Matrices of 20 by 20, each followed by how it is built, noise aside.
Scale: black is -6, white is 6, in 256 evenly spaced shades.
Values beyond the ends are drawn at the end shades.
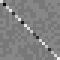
diagonal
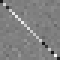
diagonal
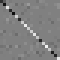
diagonal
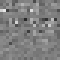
uneven rows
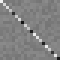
diagonal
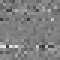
uneven rows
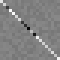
diagonal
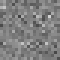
uneven rows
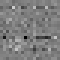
uneven rows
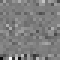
uneven rows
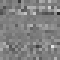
uneven rows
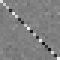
diagonal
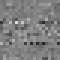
uneven rows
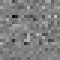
uneven rows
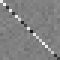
diagonal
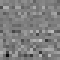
uneven rows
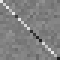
diagonal
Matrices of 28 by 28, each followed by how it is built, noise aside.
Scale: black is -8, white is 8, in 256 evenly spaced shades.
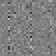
uneven columns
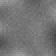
smooth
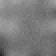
smooth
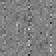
uneven columns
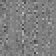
uneven columns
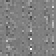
uneven columns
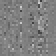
uneven columns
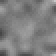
smooth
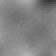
smooth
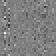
uneven columns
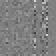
uneven columns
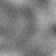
smooth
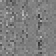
uneven columns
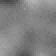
smooth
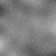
smooth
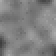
smooth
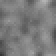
smooth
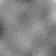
smooth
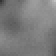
smooth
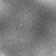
smooth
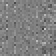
uneven columns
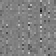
uneven columns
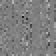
uneven columns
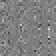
uneven columns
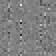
uneven columns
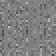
uneven columns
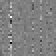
uneven columns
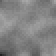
smooth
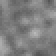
smooth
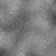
smooth
